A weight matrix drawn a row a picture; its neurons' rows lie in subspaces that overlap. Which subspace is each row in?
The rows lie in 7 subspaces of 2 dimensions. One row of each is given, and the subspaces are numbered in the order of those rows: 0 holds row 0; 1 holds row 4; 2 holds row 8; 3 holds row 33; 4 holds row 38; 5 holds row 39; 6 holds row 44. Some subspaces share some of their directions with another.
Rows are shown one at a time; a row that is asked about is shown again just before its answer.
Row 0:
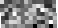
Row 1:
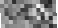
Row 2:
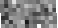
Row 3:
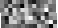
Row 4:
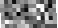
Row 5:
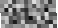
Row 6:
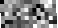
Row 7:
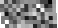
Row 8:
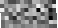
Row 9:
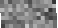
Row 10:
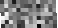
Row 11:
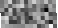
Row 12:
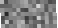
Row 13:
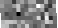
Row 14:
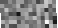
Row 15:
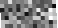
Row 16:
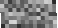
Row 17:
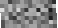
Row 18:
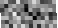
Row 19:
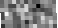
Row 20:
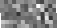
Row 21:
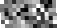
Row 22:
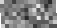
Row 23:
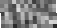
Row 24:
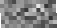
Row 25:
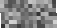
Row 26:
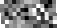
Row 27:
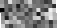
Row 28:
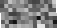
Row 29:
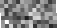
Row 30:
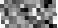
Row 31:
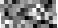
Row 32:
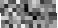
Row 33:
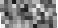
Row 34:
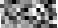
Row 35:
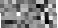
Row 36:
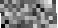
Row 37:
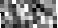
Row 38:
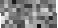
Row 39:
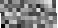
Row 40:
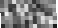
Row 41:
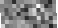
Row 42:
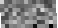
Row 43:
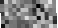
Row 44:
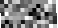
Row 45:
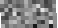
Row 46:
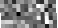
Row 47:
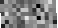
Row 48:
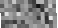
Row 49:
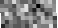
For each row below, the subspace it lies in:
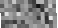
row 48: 1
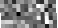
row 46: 1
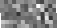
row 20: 1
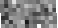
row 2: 4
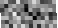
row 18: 6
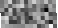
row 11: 0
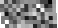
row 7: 5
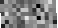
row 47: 4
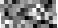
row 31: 6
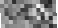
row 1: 4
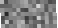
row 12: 4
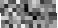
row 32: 6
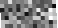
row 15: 2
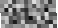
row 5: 0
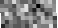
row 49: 3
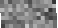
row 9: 2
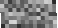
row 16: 5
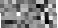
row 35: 1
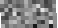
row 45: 0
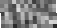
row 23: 3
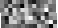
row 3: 0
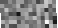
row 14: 1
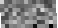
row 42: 0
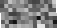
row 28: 5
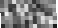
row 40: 3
